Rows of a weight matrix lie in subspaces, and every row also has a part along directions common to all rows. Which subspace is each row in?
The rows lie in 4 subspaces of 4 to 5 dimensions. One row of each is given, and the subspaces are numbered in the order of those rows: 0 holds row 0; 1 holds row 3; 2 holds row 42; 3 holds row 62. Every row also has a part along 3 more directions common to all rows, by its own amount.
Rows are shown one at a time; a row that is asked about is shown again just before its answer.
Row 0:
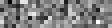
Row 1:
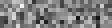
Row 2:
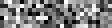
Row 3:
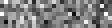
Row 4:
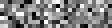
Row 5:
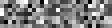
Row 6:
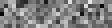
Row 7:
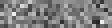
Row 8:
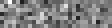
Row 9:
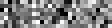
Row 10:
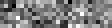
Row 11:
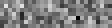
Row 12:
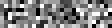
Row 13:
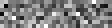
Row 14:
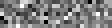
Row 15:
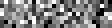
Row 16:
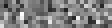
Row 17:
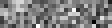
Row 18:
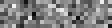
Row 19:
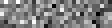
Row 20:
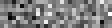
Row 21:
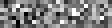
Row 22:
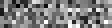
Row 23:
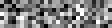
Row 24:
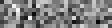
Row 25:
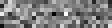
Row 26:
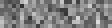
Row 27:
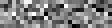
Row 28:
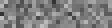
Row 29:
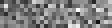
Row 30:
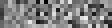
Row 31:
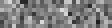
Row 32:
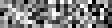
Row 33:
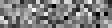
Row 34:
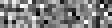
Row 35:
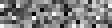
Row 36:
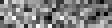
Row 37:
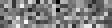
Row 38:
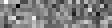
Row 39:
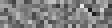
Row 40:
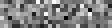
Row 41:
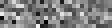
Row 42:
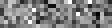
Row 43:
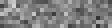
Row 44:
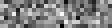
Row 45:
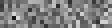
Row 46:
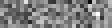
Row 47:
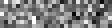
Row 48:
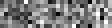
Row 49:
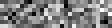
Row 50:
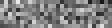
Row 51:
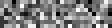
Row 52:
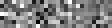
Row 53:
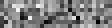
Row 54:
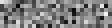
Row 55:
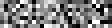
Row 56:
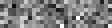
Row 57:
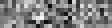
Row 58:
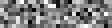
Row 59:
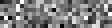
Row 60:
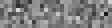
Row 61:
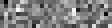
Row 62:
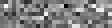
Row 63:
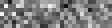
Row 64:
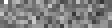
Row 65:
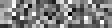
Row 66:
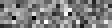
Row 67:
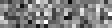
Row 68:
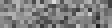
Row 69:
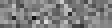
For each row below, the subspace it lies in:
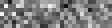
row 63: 0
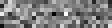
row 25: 3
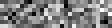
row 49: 3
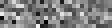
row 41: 0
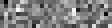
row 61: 1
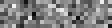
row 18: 0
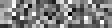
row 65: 3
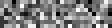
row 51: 2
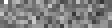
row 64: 1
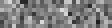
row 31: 0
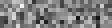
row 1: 0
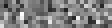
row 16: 0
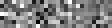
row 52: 0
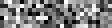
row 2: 0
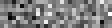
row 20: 1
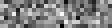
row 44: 0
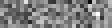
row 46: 2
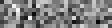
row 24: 0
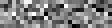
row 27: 3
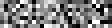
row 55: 3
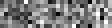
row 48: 2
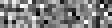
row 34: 1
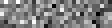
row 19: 1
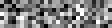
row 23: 0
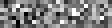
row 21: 1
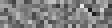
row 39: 2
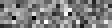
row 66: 3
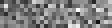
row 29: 3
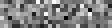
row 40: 2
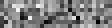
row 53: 0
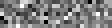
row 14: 2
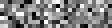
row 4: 2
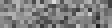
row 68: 2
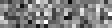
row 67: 2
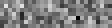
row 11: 0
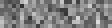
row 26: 0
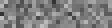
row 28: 3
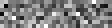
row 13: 3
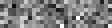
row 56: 0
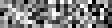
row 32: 2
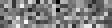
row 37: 2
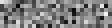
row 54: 1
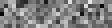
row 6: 2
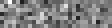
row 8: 0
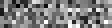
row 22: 3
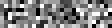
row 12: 1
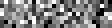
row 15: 1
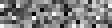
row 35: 3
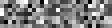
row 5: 2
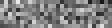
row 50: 1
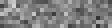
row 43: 3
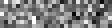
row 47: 1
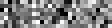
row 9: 0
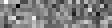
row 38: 1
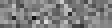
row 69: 3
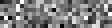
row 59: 1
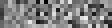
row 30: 2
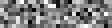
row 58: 2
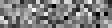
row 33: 2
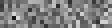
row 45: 3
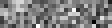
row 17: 1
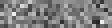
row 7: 3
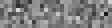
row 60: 1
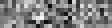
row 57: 0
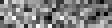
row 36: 1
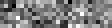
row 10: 3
